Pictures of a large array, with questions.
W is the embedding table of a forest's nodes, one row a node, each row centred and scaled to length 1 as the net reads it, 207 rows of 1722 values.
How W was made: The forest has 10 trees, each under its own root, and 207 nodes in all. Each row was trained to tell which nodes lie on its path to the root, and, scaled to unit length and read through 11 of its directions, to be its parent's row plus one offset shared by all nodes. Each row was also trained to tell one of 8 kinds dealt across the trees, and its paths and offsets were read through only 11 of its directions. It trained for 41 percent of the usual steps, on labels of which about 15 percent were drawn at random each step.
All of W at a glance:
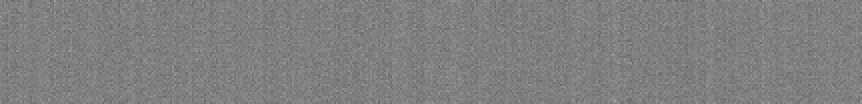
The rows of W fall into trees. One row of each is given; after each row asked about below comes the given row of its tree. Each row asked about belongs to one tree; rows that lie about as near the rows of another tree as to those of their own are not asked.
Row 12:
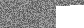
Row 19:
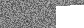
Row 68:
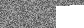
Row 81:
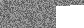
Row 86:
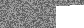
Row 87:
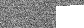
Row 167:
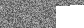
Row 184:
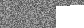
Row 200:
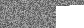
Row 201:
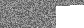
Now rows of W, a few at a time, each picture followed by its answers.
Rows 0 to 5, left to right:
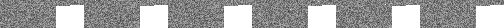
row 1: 81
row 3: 200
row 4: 19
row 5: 200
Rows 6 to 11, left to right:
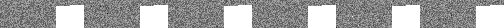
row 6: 19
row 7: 68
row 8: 81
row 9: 86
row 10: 201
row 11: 19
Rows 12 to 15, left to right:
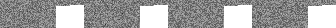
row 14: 184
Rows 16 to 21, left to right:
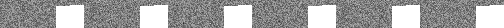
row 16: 68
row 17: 167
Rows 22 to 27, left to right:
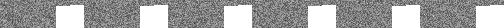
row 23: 81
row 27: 167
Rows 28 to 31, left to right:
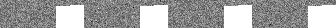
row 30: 200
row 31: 200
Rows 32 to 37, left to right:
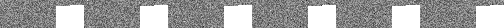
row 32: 200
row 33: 201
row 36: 86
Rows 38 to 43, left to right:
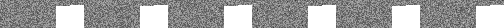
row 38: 201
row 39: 86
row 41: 200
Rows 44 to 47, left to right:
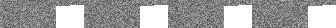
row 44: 167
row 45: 167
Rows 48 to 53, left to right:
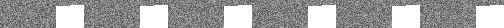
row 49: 201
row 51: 19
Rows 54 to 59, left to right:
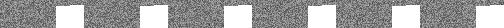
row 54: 19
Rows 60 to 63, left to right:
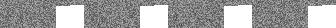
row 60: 167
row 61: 167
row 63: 81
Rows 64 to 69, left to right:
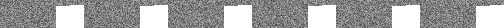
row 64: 81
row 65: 19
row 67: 87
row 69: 19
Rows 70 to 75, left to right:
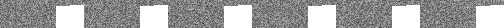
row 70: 81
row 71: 184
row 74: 87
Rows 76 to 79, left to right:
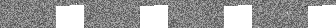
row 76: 201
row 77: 167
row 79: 87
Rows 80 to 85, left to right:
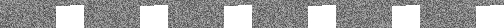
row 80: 167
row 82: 201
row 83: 167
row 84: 19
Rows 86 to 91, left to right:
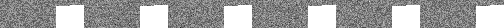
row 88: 19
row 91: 201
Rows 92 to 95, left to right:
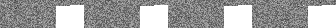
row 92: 200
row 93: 201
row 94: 167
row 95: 68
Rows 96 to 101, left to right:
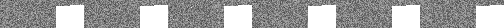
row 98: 12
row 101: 200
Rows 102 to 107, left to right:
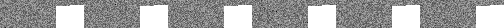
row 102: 68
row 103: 184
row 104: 167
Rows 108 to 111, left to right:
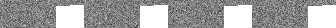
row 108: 19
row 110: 200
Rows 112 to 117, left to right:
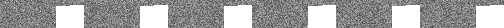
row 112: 167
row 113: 167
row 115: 201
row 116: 86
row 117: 68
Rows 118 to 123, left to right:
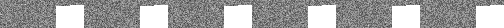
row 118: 200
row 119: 12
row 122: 68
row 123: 184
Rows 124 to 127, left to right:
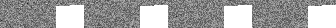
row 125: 81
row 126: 19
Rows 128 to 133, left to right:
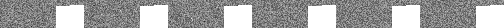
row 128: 201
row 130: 167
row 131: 68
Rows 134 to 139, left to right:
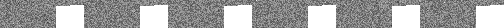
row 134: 81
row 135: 81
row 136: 68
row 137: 19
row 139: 200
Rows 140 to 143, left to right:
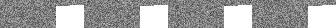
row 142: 167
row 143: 201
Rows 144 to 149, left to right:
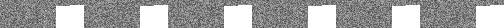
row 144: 12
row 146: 81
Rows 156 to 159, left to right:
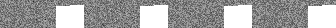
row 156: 12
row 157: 200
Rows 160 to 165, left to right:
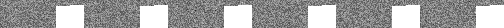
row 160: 87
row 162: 200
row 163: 86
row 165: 201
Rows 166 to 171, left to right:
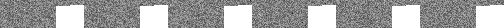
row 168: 68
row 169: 200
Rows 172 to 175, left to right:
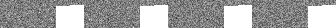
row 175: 81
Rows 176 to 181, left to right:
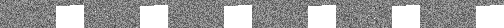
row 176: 86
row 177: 81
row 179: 200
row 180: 167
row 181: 81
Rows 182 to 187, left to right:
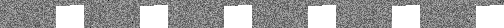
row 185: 12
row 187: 86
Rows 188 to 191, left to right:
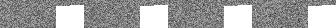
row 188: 200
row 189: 19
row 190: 184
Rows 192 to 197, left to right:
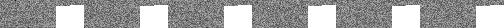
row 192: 19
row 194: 19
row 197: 184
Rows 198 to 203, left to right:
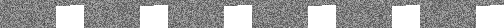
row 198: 81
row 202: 81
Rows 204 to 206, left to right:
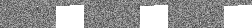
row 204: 19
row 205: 201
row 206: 81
